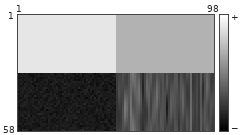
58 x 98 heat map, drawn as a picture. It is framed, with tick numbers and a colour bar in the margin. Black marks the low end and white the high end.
It is made of 2 by 2 panels. Panel 1,1: very high, flat. Panel 1,2: high, flat. Panel 2,1: very low, fine-grained, faint in contrast. Panel 2,2: low, streaked downward.
